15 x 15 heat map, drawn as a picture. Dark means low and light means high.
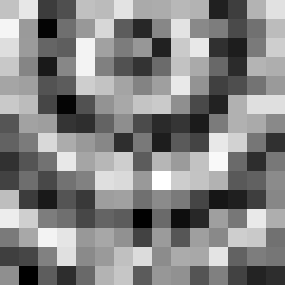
Rings spread out from the top middle. There is no overall slope. No single row or column stands out from its neighbours.
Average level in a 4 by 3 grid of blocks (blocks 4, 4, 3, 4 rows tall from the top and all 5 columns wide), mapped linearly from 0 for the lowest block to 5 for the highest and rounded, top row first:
3 3 2
2 2 2
0 5 1
2 2 2
